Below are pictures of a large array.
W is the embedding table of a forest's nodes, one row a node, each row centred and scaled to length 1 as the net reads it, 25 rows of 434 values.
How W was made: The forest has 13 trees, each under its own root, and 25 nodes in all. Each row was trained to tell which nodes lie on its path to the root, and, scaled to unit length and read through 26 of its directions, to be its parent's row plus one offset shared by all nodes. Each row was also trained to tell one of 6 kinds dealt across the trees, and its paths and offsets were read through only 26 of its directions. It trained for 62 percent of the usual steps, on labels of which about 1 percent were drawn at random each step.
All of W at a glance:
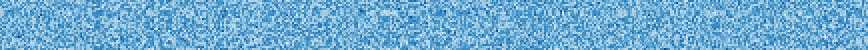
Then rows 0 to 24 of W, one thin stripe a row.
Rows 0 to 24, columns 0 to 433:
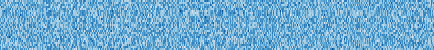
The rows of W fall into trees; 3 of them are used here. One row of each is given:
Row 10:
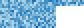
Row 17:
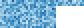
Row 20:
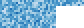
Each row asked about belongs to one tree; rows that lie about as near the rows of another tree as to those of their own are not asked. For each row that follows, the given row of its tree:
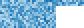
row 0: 10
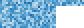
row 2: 20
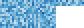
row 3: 10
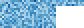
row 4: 17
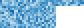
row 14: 10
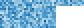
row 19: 20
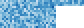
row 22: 17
